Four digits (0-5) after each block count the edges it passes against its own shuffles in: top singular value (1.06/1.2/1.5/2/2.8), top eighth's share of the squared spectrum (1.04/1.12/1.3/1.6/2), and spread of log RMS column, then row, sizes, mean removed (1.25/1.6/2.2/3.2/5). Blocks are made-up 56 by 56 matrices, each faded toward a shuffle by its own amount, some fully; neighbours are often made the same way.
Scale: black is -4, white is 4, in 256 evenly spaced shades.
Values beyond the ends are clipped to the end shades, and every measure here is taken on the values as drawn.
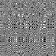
4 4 2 3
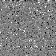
3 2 0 1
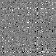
2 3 2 2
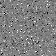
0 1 1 1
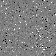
1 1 1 0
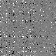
2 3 2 2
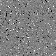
1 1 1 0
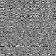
4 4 2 3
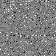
2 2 0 1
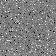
0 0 0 0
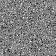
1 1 0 0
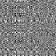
4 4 3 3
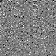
3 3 1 1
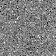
2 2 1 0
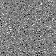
2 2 0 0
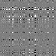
4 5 2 3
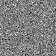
0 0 0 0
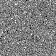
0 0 0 0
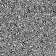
0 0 0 0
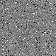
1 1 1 0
